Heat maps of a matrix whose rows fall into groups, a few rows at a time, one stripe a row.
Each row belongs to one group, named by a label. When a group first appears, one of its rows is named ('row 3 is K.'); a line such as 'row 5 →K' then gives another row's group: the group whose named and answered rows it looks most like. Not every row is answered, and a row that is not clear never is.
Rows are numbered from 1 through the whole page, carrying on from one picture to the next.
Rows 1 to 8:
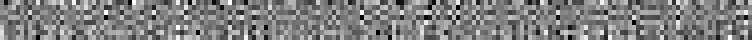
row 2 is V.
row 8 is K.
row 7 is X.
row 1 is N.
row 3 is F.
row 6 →K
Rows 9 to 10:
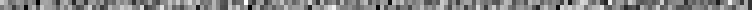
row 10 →X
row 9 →K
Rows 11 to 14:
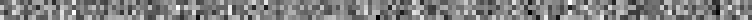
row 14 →X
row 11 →N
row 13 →N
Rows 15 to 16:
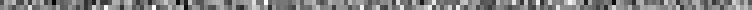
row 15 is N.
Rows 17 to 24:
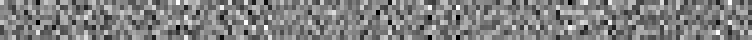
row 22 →N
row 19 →X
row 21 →K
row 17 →K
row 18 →F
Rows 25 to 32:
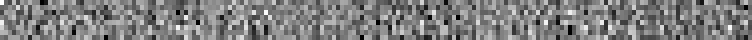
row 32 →V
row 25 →X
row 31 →K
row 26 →V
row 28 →V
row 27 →N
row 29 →X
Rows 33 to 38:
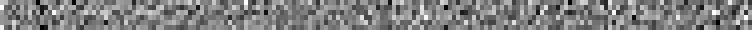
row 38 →X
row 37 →N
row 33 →K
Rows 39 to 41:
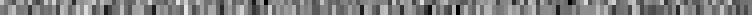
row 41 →V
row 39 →K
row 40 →V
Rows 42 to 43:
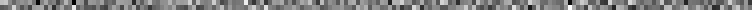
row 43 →N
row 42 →K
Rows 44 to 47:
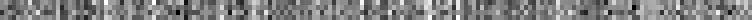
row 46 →N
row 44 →F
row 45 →F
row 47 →F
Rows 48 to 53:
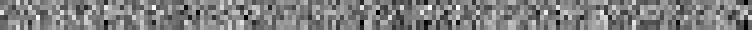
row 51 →N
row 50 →X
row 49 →F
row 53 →V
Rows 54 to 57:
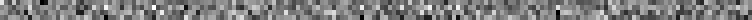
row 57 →V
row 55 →F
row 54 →X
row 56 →X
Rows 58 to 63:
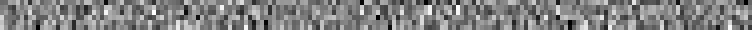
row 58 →V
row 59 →F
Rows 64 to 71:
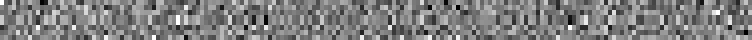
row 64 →X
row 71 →F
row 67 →K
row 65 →V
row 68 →K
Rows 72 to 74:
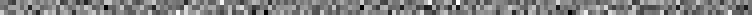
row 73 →V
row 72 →F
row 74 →K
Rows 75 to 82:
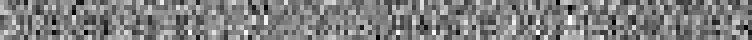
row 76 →K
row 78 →N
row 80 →V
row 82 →X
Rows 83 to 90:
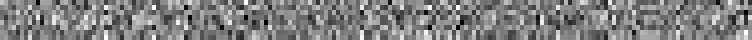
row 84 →F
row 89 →F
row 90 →F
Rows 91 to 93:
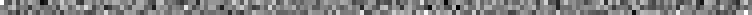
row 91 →X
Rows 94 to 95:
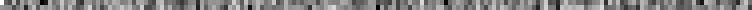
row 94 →X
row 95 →X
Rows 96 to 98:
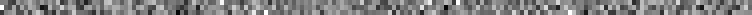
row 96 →F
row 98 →N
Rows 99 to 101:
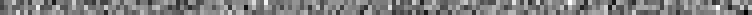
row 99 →N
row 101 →V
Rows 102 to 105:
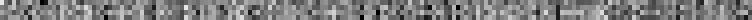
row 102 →X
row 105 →V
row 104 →X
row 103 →V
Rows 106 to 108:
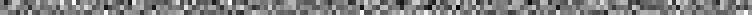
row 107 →V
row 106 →N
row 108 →F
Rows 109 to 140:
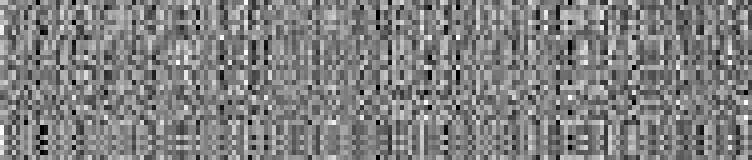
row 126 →X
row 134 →X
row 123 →V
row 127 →V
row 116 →F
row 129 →F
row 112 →X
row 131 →K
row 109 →K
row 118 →K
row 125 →K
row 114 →X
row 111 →X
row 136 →K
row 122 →F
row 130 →V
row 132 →F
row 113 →K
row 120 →V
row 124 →V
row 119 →K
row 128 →N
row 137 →X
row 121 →K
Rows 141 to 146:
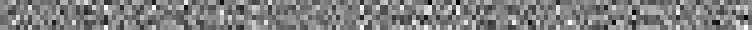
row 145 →N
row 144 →V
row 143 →F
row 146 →F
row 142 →F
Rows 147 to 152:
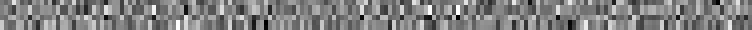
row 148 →F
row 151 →K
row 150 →V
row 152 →K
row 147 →N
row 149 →F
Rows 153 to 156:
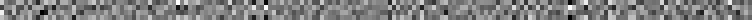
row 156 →K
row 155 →X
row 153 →K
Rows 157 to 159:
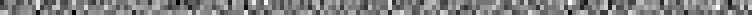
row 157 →N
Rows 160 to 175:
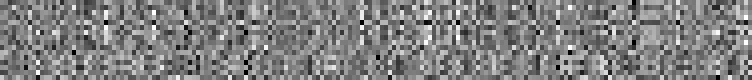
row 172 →N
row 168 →F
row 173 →X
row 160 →F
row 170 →K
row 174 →N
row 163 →F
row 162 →F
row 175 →K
